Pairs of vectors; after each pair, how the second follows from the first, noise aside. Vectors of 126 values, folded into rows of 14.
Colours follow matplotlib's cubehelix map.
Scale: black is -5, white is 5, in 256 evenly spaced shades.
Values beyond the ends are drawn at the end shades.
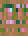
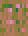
shrunk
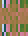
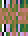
scaled up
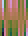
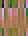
wrapped around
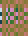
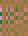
shrunk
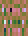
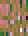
wrapped around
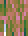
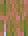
shrunk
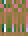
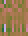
shrunk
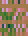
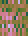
negated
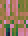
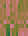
shrunk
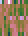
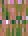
wrapped around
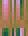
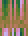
negated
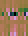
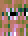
scaled up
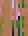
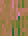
shrunk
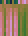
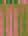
shrunk
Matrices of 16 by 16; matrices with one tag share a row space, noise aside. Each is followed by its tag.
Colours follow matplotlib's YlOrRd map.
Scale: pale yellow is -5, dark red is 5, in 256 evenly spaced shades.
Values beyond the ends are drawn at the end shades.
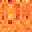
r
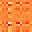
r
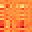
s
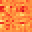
s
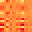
s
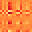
r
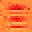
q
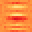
q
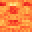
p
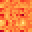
s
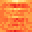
q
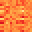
s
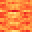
p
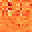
r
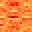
p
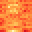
p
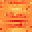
q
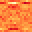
p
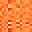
r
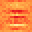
q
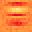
q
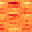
p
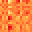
r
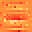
q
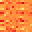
s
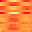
p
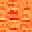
p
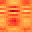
p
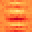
q
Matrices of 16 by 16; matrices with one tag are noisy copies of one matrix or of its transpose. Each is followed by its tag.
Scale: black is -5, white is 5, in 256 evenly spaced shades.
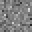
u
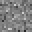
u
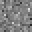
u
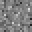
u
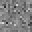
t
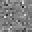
t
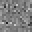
t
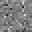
t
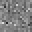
t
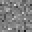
u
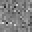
t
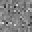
t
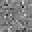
t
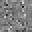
t
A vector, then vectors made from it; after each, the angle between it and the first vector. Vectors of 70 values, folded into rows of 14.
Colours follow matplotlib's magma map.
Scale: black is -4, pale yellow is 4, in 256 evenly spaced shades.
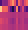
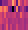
nearly parallel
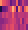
nearly opposite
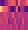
nearly parallel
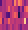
orthogonal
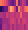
nearly opposite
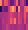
nearly opposite
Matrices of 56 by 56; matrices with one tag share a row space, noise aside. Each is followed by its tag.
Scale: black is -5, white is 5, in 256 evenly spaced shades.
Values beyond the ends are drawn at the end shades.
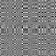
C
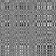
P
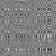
P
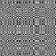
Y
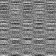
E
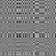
Y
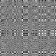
C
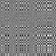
P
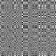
C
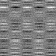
E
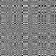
C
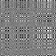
P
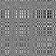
P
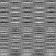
E
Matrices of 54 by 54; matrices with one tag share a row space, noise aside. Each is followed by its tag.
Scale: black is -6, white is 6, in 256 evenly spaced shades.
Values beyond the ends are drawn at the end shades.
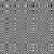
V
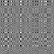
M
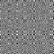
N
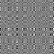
N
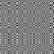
N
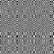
N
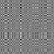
M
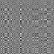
M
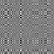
M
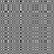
M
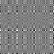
N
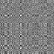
M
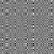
V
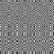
N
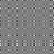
N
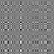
M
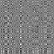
M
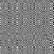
N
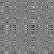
V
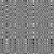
V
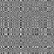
M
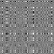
V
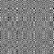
N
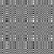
V
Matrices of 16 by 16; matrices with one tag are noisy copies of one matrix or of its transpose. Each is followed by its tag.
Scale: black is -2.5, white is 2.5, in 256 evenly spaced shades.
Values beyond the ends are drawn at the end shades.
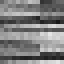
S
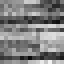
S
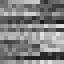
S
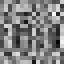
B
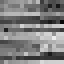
S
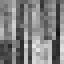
S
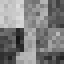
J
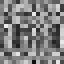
B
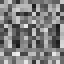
B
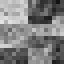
J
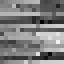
S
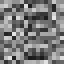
B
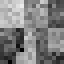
J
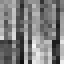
S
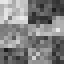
J
